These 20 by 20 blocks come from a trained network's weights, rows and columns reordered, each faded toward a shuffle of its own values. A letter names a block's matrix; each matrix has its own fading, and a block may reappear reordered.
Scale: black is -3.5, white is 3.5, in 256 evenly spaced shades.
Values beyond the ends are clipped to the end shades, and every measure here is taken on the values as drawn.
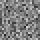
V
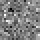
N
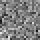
V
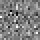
N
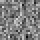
V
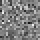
V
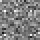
N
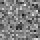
N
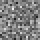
V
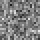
V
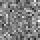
V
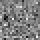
N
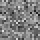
V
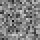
V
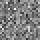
V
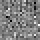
N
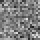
V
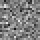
N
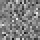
N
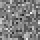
V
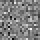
N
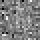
N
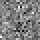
N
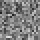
V
